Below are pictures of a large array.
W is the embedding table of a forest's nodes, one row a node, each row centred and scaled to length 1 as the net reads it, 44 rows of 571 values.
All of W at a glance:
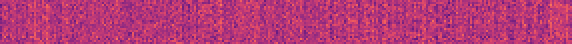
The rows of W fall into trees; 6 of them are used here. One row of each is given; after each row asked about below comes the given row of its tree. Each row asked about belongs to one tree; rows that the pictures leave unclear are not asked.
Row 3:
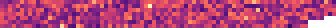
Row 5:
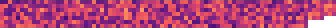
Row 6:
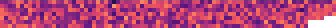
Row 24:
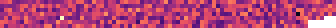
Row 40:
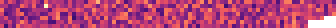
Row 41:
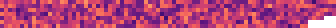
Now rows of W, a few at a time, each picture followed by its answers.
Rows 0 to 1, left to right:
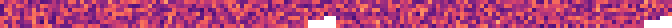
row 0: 24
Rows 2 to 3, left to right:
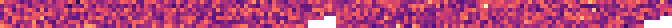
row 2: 24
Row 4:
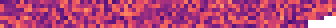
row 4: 5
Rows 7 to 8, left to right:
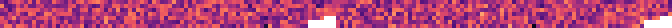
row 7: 6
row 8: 40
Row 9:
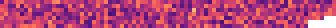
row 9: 6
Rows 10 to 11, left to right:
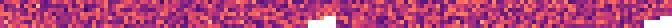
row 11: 5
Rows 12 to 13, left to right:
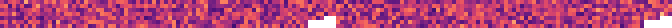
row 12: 41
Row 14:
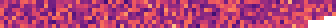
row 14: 40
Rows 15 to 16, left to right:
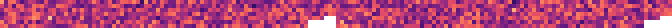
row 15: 24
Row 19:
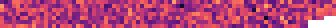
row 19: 6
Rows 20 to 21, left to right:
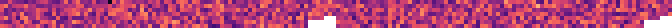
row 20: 5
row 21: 5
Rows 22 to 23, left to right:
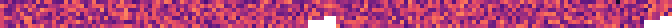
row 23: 5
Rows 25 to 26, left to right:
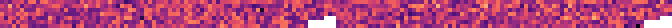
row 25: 3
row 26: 3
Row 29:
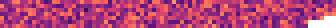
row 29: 6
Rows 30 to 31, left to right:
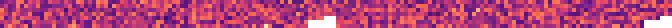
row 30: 6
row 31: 5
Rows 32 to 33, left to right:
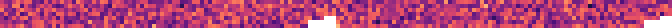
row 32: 6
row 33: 24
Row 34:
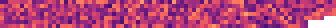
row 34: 6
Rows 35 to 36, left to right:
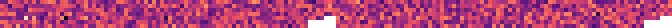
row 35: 41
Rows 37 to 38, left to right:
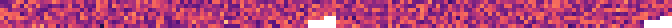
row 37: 6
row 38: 5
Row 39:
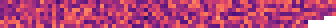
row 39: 5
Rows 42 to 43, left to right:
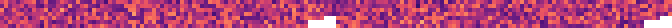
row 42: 40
